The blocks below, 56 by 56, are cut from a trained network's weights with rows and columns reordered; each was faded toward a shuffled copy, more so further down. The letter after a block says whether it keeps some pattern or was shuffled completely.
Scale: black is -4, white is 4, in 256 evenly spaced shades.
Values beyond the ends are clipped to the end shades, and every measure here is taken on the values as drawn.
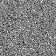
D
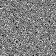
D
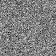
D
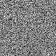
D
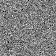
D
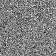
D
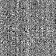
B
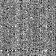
B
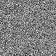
D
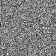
D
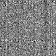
B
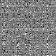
B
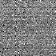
B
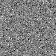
D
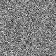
B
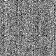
B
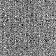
B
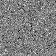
D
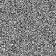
B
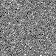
D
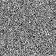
D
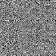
B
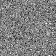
D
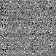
B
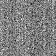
B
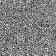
B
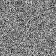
B
